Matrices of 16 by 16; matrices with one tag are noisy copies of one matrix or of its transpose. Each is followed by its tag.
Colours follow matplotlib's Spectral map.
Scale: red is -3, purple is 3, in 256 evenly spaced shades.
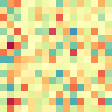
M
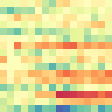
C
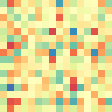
M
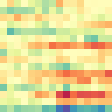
C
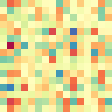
M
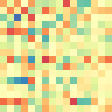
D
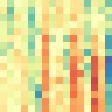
C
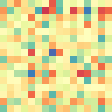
M
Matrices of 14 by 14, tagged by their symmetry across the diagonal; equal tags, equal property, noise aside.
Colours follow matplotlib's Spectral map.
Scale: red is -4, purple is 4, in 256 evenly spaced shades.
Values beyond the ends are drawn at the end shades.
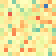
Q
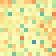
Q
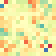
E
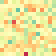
Q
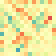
E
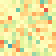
E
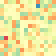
E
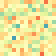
Q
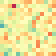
Q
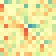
E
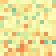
Q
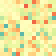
E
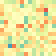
E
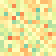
E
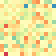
E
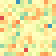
E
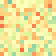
Q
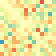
E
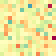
Q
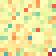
E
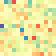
Q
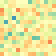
Q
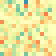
Q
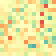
Q
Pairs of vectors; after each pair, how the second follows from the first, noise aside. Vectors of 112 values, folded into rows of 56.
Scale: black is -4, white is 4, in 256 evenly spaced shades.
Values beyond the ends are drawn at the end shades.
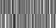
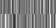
copied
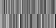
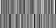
wrapped around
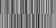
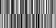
scaled up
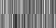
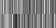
copied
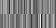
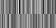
wrapped around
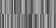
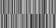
sign-scrambled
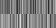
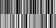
scaled up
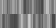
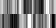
scaled up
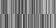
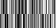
scaled up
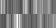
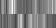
wrapped around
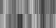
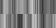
copied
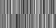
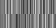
copied
